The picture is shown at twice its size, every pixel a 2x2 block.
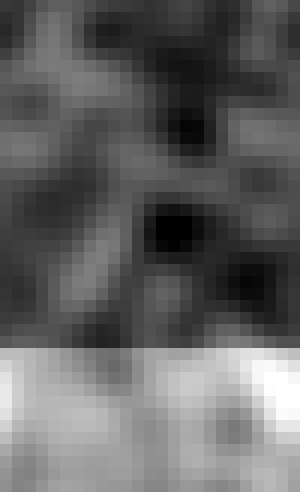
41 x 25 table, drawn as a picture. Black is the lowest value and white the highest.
No regular stripes run through it. Values change most from cell to cell in the bottom right. No lone cell stands out from its neighbours. The ninth with the highest average is the bottom right. On average the colour sits 40% of the way up the scale. The bottom part is higher, past a seam about 70% of the way down.
